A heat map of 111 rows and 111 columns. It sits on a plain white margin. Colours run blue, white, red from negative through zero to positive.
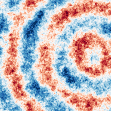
Odd rows or columns: none. Average level on the scale: 50%. Ninth with the highest average: middle right. Rings: centred on the middle right. Lone odd cells: none.
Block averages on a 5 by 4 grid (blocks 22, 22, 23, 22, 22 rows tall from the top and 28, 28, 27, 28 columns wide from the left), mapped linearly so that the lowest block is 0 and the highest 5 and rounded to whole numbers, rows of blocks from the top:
2 2 5 5 / 2 1 3 3 / 3 3 3 5 / 4 3 0 3 / 2 1 4 4
